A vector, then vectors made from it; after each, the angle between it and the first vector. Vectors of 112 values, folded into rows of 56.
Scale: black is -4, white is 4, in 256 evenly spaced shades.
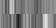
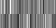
partly aligned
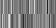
orthogonal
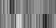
nearly opposite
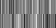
partly opposed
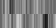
nearly opposite
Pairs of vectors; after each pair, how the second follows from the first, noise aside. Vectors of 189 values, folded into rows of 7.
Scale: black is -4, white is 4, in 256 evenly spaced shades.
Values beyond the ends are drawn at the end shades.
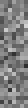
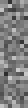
shuffled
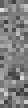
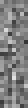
shuffled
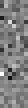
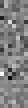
copied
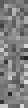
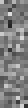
shuffled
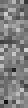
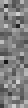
shuffled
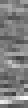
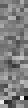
sign-scrambled
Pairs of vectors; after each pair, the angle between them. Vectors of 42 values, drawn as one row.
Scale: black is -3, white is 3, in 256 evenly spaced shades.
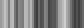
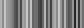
partly aligned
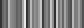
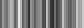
orthogonal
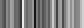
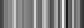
partly opposed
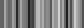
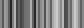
partly aligned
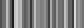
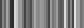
nearly parallel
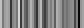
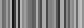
partly opposed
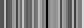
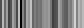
orthogonal
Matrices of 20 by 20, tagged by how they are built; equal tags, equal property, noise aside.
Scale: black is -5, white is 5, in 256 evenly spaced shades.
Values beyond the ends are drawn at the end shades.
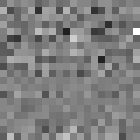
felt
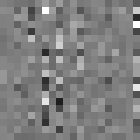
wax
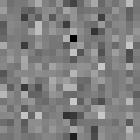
wax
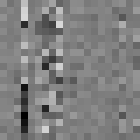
wax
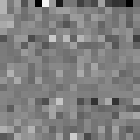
felt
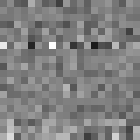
felt
